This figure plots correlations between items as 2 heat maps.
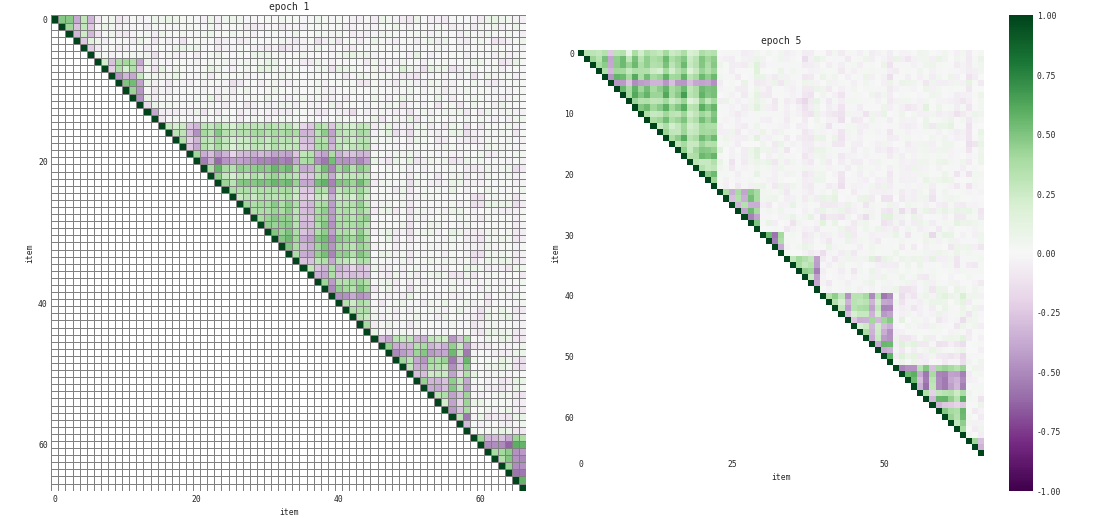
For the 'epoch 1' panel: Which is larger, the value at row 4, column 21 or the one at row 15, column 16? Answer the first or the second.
the second
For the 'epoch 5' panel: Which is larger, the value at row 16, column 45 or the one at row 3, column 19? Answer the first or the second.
the second
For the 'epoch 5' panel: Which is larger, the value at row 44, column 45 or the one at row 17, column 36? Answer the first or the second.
the second
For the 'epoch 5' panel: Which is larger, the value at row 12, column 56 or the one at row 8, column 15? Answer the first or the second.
the second
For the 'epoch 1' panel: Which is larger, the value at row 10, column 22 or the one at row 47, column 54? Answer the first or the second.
the first
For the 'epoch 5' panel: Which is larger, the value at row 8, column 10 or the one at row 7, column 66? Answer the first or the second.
the first
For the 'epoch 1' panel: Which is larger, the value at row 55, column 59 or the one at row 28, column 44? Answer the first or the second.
the second
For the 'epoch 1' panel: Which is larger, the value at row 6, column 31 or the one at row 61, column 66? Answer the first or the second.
the first
